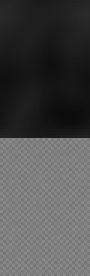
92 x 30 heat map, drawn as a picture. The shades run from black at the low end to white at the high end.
The table splits into 2 rows of 1 panel. Panel 1,1: very low, smooth, faint in contrast. Panel 2,1: middling, checkered, faint in contrast.
